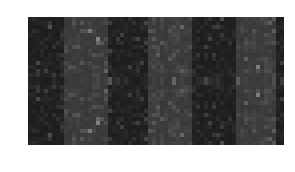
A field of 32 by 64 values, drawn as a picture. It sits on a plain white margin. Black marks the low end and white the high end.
Upright stripes repeat 3 times across the table. On average the colour sits 20% of the way up the scale. It is mirror symmetric from top to bottom.
